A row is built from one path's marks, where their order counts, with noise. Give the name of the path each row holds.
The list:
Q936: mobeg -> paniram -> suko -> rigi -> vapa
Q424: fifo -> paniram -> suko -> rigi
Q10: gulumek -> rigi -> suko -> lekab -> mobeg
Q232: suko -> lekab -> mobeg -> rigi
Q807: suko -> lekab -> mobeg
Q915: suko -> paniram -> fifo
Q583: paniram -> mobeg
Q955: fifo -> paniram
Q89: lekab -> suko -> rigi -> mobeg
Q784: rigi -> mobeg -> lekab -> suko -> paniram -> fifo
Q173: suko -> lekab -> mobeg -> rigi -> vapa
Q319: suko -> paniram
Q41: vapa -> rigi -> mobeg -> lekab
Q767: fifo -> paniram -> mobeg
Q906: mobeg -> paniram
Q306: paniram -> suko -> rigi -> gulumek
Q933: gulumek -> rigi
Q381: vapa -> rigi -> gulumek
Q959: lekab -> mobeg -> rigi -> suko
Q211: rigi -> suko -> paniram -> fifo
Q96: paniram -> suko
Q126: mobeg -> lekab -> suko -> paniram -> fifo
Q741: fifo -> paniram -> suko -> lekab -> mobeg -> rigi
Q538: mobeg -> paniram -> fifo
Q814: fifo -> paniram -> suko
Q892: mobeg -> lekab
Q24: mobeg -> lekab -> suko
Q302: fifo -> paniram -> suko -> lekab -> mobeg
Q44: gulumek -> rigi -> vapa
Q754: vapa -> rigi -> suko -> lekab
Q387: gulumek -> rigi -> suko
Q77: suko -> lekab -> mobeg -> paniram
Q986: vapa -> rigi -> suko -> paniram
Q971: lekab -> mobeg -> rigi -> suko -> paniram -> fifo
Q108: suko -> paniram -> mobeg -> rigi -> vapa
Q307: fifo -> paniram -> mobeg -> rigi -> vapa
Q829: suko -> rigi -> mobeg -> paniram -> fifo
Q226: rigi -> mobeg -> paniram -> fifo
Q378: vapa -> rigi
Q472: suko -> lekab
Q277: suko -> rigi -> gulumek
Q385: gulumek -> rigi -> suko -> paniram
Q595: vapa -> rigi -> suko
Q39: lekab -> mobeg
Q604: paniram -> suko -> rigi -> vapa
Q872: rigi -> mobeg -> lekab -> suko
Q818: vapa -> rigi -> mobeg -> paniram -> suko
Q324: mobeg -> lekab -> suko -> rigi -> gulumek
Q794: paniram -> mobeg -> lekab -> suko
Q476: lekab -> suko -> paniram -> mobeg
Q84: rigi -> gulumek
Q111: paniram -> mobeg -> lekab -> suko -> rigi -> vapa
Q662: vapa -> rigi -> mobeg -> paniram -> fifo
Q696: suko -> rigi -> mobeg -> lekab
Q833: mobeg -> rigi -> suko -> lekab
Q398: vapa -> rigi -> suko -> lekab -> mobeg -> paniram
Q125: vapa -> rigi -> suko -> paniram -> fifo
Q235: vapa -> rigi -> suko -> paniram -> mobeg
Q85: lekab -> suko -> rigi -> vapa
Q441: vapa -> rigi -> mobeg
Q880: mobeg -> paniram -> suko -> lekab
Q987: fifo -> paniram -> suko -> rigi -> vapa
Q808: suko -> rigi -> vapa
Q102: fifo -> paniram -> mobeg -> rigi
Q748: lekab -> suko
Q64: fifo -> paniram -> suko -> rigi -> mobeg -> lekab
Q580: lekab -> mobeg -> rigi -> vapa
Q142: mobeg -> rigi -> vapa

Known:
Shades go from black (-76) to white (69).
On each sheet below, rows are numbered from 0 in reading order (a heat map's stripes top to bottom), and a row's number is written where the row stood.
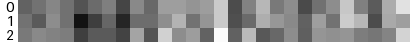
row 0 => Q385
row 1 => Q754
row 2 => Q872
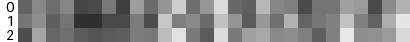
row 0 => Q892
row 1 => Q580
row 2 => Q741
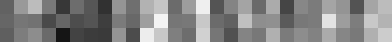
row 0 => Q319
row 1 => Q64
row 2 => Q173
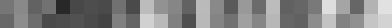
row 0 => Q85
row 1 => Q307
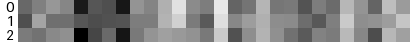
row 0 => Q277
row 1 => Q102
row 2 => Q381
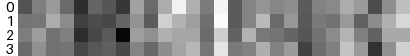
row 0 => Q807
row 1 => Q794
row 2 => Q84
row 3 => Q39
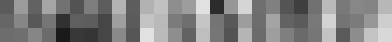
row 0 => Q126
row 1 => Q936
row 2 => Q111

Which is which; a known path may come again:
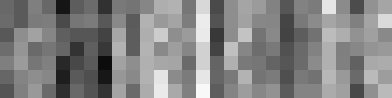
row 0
Q235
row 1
Q387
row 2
Q915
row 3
Q226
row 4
Q84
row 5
Q277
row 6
Q807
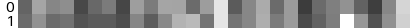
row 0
Q906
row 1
Q476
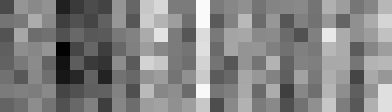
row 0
Q232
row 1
Q794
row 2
Q424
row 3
Q378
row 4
Q808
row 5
Q41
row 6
Q959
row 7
Q385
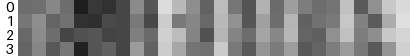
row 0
Q111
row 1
Q580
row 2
Q307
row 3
Q142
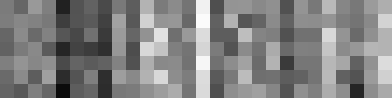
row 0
Q818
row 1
Q872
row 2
Q880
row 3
Q108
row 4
Q748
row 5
Q324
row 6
Q441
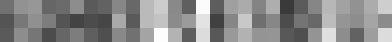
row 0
Q814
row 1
Q829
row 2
Q302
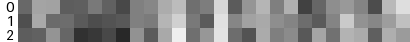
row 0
Q955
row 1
Q102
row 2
Q696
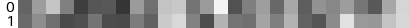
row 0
Q77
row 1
Q987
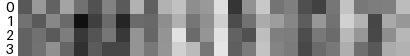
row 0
Q126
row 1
Q754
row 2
Q833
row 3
Q583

